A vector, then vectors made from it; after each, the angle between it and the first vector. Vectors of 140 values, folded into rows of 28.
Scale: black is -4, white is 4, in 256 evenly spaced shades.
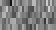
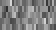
nearly opposite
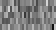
orthogonal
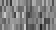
partly aligned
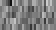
nearly parallel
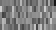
partly opposed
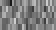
nearly parallel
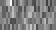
nearly opposite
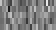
partly aligned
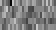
nearly parallel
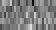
partly opposed
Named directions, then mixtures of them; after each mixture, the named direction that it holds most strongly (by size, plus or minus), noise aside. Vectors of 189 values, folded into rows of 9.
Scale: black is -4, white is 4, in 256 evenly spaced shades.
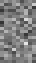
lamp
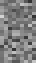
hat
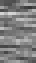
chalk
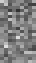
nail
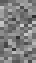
lamp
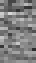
chalk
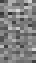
nail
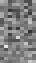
nail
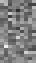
nail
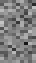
lamp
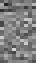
lamp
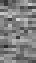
chalk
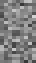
hat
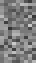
hat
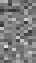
lamp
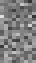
hat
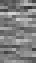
chalk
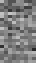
nail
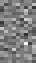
lamp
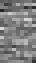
chalk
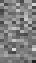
lamp
